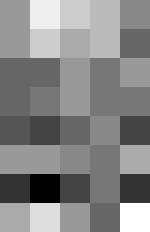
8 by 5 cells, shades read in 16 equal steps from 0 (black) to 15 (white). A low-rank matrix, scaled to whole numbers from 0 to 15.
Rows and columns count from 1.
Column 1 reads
9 9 6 6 5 9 3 10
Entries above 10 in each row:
3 2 0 0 0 0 0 2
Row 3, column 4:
7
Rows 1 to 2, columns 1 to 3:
9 14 12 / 9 12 10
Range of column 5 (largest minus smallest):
12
